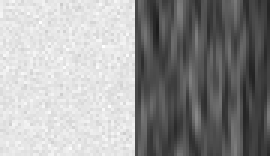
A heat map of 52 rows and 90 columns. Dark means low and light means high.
The table splits into one row of 2 panels. Panel 1,1: very high, fine-grained, faint in contrast. Panel 1,2: low, streaked downward.
